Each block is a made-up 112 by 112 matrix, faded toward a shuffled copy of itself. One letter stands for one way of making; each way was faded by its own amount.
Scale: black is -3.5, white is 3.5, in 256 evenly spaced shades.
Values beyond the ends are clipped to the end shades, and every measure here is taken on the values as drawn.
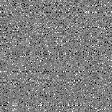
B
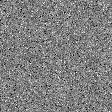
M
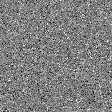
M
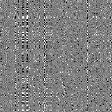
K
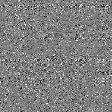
B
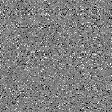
B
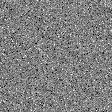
M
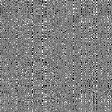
K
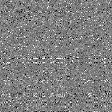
B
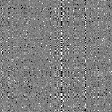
K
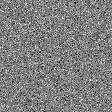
M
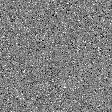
M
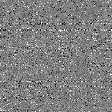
B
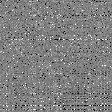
B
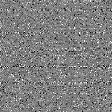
B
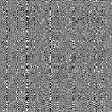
K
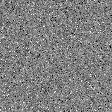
M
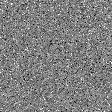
M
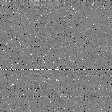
B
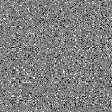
B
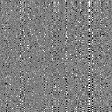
K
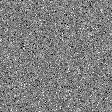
M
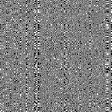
K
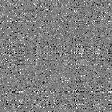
B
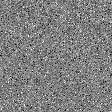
M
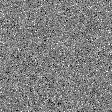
M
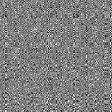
K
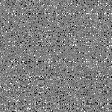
B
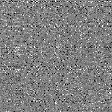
B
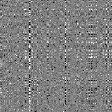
K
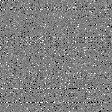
B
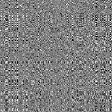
K
